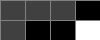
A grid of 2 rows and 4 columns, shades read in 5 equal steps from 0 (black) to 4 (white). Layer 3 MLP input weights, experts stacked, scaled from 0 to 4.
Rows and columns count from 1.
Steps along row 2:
down same up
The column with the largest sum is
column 4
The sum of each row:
3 5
